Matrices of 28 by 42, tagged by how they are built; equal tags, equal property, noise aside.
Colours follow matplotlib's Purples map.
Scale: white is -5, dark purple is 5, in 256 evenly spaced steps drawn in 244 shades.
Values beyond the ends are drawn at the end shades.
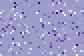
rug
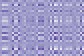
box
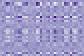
box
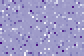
rug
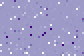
rug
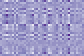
box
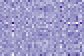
box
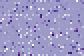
rug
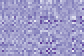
box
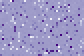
rug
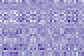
box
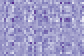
box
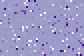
rug
